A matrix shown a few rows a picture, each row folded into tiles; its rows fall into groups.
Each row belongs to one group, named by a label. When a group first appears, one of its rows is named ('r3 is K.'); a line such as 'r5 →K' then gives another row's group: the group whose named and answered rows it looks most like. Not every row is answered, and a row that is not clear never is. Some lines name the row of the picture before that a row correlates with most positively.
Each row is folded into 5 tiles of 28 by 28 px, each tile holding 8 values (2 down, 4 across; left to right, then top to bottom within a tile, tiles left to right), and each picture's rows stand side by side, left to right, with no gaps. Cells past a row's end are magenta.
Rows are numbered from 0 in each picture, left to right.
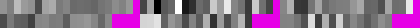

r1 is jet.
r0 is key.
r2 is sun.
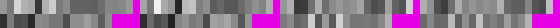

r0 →key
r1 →key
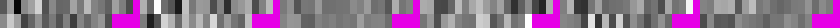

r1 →key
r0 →jet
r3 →sun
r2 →jet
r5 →key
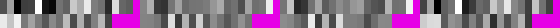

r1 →sun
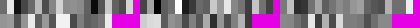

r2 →sun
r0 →sun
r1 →jet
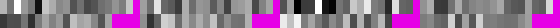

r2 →jet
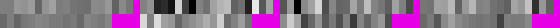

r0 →key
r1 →jet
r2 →jet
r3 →key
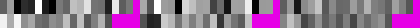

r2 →jet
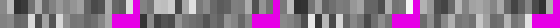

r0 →sun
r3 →sun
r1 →key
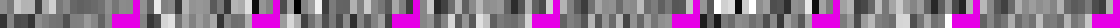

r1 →key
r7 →sun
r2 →jet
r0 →key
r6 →sun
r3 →sun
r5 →key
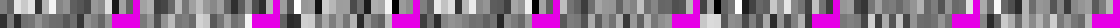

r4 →sun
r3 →key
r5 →jet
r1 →sun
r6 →sun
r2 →key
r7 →key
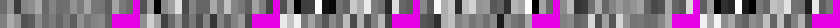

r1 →jet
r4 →sun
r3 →key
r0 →jet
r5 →jet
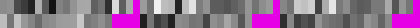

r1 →key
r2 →key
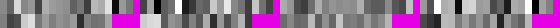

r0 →key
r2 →sun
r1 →jet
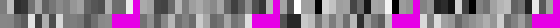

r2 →key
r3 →jet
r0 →sun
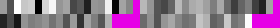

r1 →sun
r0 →key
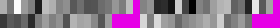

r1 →jet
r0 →key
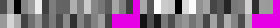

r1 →key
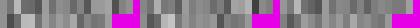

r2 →key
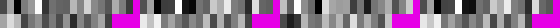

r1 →jet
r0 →jet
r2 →key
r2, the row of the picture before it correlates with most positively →2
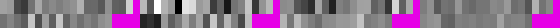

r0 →sun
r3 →jet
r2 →jet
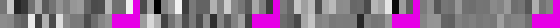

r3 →jet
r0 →sun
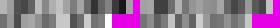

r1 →sun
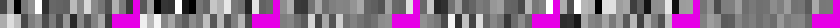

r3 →sun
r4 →key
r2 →sun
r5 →jet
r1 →jet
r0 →jet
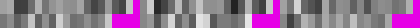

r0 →sun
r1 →sun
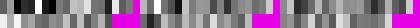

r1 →key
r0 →jet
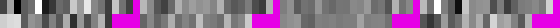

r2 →jet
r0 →jet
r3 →key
